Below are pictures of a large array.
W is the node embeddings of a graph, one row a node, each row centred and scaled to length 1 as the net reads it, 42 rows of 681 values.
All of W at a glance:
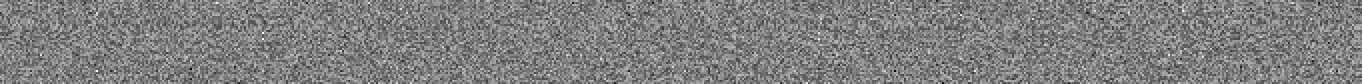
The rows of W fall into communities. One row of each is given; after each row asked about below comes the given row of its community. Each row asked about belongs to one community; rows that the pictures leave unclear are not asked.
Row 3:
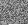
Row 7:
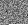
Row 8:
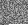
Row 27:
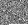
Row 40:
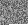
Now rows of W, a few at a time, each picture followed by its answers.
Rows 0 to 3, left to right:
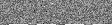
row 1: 7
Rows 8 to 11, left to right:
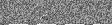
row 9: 27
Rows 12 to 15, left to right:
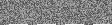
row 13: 40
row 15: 8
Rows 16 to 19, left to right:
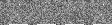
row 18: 27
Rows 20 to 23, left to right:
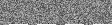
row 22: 8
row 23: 27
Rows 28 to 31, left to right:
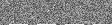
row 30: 8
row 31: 3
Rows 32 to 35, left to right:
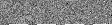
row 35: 7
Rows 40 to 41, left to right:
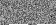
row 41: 3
